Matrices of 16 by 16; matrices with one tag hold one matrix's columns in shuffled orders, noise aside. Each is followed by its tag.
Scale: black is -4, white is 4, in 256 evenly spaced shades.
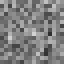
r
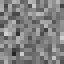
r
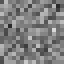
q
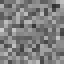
q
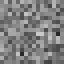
r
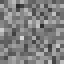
q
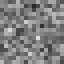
q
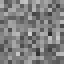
r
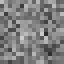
r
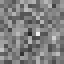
r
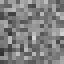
r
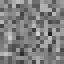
r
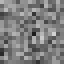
r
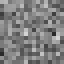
r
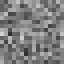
r
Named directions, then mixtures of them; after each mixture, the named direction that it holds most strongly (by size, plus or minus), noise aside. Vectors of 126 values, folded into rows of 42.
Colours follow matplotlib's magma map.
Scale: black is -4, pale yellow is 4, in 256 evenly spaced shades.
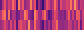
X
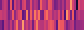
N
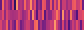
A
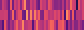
N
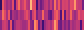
A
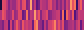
N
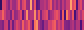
N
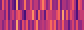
A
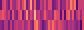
N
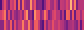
X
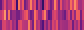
X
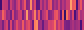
N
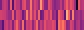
N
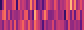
X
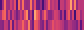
X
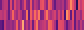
N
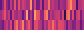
N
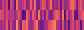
A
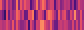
X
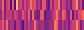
A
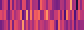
N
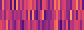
A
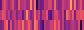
X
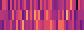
N
